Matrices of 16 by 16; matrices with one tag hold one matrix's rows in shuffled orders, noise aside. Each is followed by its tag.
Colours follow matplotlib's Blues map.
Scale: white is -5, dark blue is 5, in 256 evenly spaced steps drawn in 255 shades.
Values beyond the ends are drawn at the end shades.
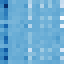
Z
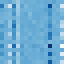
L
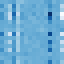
L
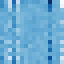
L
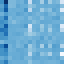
Z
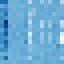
Z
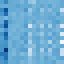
Z
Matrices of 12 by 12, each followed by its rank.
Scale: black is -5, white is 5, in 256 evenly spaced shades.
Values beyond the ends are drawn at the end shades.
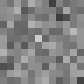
full rank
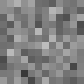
full rank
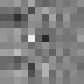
two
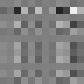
one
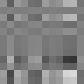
one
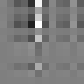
one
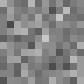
full rank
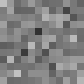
full rank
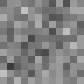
full rank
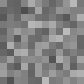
full rank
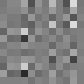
two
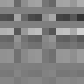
one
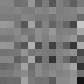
two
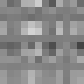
two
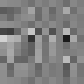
two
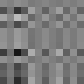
one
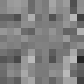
two
